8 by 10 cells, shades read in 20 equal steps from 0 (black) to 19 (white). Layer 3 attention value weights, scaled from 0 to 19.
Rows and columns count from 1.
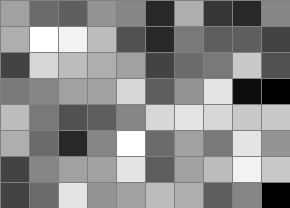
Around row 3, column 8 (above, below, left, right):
7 17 8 15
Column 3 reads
7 18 14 12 6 3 12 17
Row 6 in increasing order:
3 8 8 9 10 11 12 13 17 19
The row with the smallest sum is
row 1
